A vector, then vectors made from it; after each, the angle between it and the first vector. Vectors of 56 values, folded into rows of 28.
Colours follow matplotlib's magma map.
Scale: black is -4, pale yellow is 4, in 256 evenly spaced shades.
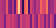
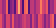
nearly parallel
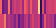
orthogonal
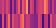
partly aligned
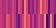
partly aligned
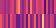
partly aligned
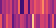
partly aligned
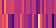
orthogonal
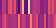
nearly opposite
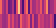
nearly parallel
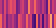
partly opposed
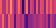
partly aligned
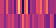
nearly parallel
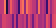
partly opposed
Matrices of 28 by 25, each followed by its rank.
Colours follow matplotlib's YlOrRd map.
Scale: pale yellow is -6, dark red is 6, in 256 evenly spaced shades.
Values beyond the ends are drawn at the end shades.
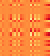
one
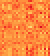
three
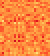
three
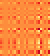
one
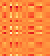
one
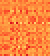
three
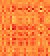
three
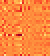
three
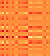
one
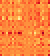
three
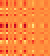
one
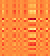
one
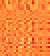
three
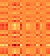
one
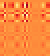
one
